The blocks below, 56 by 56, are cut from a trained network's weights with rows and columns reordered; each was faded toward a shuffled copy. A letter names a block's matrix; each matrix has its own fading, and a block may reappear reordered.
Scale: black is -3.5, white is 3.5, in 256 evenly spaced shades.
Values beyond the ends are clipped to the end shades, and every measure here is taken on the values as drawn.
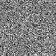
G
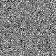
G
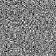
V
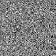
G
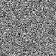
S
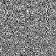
V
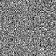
V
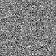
V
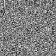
S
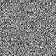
G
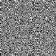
V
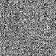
G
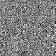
S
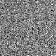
S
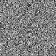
S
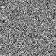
S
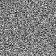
S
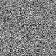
S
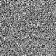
G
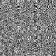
V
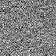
S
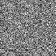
V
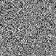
G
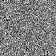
V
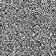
S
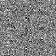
G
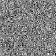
G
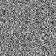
G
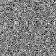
G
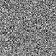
S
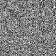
V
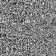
G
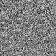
S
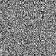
V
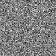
G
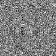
G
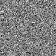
S
